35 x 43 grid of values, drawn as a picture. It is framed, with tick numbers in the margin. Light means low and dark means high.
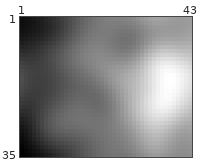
Grain: smooth. Stripes: none. Average level on the scale: 50%. Lone odd cells: none. Slope: up to the left. Ninth with the lowest average: middle right.
